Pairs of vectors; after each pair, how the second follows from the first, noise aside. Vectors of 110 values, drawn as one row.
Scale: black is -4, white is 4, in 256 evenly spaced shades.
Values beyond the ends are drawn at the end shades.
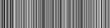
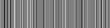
partly zeroed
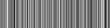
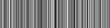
wrapped around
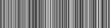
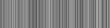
shrunk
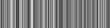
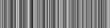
negated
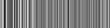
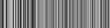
negated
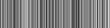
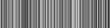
negated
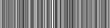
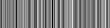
negated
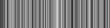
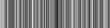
negated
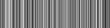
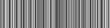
sign-scrambled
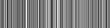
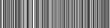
wrapped around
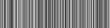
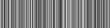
wrapped around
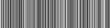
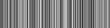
wrapped around
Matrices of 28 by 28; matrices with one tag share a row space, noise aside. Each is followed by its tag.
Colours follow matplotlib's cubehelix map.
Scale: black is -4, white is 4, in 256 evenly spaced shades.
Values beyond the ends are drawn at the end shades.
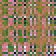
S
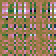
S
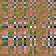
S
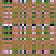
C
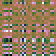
C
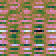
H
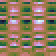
H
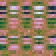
H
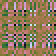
S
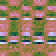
H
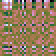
C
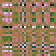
C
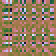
C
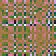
S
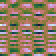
H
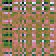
C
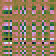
C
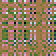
S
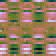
H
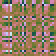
C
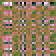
C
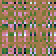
S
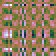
C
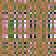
S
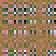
S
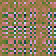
S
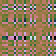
S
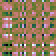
C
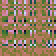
S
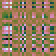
C
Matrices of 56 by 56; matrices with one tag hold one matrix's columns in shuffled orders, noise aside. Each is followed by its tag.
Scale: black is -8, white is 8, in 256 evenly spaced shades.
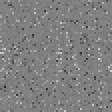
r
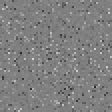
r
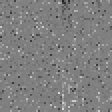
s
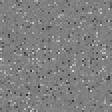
r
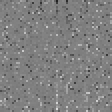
s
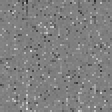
s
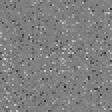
r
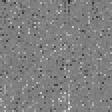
s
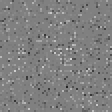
r
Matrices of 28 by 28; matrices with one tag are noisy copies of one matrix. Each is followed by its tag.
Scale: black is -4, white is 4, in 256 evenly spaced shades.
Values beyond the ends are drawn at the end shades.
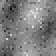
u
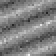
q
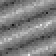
q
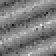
q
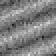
q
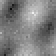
u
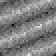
q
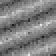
q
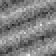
q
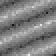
q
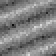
q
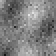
u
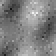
u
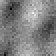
u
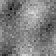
u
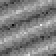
q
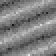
q
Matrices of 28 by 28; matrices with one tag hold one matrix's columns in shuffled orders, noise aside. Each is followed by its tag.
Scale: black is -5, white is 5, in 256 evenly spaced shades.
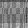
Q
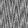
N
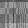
Q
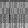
Q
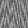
N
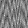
N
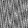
N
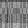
Q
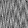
N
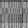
Q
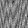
N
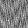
N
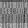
Q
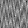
N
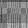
Q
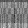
Q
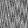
N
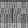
Q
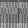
Q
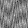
N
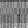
Q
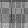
Q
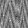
N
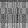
Q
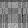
Q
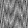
N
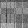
Q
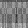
Q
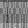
Q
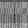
Q
